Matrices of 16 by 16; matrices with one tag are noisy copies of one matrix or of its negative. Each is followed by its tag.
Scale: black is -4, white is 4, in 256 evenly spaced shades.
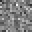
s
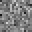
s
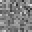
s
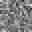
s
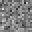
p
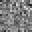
s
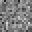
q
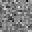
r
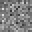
p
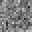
q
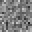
q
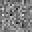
p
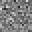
r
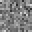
s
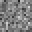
q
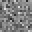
r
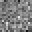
q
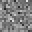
r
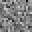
r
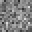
q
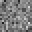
q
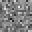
r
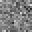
s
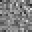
s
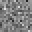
r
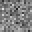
p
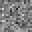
p
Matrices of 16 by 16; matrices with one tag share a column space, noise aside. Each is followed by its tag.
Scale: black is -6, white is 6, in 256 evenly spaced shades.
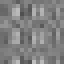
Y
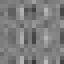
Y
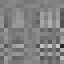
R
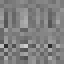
R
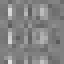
Y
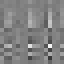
R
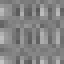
Y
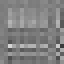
R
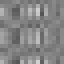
Y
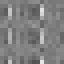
Y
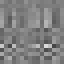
R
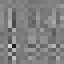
R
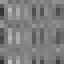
Y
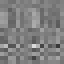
R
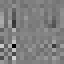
R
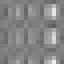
Y
